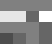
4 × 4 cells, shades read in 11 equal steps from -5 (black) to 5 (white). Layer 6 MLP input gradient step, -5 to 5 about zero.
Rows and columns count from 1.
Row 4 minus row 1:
-2 -1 0 -1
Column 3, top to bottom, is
0 -1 0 0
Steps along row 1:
same same same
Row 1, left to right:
0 0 0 0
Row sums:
0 12 -1 -4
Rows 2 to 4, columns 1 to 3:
4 4 -1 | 0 0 0 | -2 -1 0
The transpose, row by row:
0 4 0 -2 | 0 4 0 -1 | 0 -1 0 0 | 0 5 -1 -1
